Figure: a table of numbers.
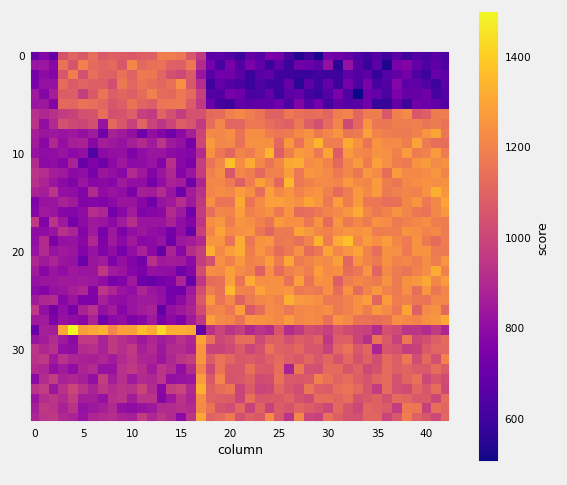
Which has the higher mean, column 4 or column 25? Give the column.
25
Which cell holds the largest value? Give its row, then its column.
28, 4
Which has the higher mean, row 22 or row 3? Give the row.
22
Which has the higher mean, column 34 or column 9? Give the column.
34
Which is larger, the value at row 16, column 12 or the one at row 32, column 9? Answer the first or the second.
the second
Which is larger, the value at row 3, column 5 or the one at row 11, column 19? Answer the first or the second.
the second
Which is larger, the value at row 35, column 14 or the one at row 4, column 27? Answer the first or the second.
the first
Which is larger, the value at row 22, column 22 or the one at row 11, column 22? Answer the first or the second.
the second
